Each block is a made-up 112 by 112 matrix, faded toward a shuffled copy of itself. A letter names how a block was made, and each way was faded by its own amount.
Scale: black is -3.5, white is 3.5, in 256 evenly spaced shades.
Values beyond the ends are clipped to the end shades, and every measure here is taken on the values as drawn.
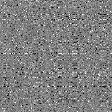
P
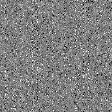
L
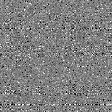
P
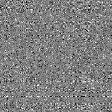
P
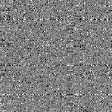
P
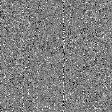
L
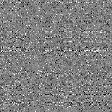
P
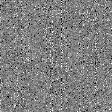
L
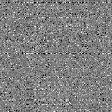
P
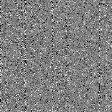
L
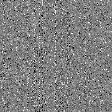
L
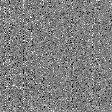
L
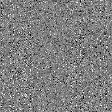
L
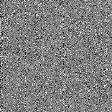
L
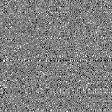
P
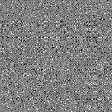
P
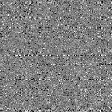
P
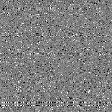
P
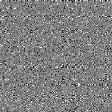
P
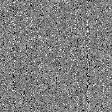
L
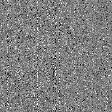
L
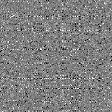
P
